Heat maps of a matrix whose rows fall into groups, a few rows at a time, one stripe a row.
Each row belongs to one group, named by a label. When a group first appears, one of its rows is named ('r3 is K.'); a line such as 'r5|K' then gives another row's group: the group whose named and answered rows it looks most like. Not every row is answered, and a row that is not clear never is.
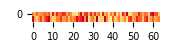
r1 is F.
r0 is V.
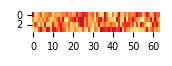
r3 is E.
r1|F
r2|V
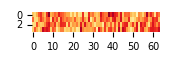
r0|E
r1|E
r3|V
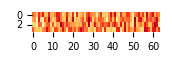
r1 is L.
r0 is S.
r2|E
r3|F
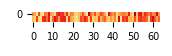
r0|L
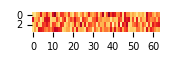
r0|E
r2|V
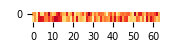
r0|L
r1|S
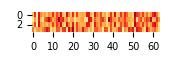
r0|S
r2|S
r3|F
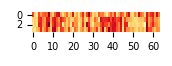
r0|L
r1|E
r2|E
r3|E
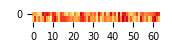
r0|V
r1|V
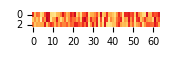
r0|F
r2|F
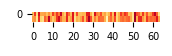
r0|S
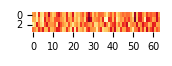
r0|L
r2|V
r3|S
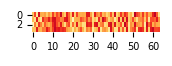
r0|S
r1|V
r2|S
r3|V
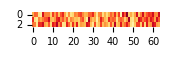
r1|L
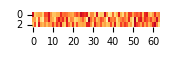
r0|F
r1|L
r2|S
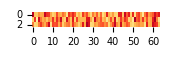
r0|F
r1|S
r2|E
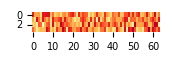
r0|F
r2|E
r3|F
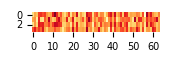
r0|S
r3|S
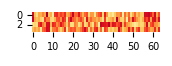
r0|F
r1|F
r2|E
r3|F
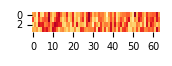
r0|L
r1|L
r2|S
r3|V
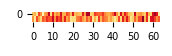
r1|V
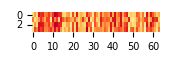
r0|S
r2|S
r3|S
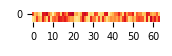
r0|F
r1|V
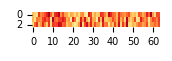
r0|L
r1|V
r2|V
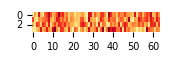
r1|L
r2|V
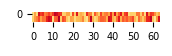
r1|L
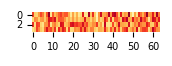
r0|E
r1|V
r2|F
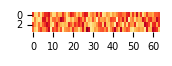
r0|F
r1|V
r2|F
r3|E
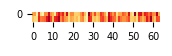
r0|L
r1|L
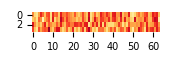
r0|E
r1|E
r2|F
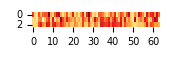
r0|L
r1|E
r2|E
